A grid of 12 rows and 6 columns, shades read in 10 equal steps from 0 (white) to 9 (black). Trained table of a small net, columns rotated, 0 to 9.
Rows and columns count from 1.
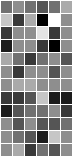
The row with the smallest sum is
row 7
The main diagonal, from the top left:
5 7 4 7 4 4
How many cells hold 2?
3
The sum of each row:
28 25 27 36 30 29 22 38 35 31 29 29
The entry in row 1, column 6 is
3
